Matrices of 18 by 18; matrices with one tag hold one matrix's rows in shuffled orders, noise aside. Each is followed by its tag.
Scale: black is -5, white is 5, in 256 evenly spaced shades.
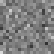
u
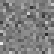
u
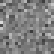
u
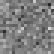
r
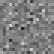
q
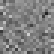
u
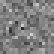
q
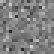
q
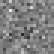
q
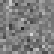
q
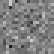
q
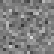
q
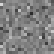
u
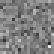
r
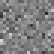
u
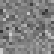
u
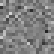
u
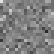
u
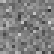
r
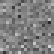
r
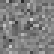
q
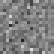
q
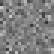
u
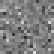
r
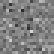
q
